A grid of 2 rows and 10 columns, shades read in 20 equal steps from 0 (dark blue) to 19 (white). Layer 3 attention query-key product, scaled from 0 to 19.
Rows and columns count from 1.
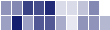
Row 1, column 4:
4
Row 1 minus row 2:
-1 9 -8 -1 -4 4 -1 4 -1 6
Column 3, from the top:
3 11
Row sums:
101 94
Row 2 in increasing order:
0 5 5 10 10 11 11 12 13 17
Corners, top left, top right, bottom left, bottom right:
10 19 11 13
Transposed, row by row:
10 11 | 9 0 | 3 11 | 4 5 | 1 5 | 16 12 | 16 17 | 14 10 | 9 10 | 19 13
